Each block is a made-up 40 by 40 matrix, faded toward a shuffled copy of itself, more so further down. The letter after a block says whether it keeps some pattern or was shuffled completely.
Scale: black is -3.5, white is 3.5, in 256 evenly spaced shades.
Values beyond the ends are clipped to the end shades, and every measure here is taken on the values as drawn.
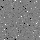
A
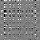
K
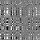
K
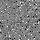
A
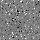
A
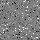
A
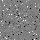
A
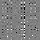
K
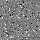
A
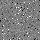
A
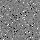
A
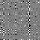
K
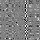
K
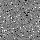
A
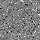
A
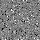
A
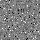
A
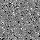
A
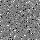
A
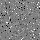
A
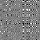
K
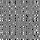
K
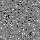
A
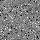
A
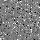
A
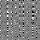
K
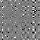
K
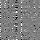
K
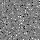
A
